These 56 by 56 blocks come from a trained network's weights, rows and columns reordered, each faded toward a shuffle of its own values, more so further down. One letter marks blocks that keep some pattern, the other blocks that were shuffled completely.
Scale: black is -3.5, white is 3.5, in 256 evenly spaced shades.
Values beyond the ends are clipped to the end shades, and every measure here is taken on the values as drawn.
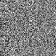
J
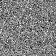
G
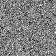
G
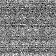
J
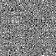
J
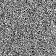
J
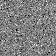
G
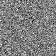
G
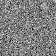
J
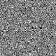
J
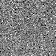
J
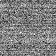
J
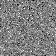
G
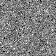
G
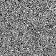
J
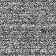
J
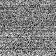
J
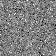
G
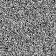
G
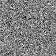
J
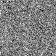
G
